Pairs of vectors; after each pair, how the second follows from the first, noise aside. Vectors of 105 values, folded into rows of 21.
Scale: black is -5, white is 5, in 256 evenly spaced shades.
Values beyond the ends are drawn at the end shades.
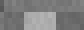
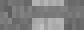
wrapped around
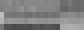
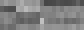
wrapped around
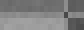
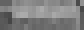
wrapped around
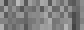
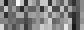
scaled up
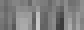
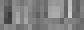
wrapped around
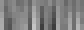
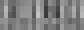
wrapped around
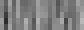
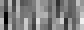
scaled up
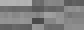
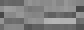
wrapped around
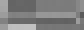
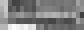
scaled up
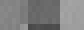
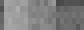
wrapped around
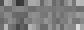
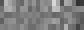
wrapped around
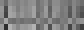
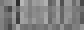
wrapped around
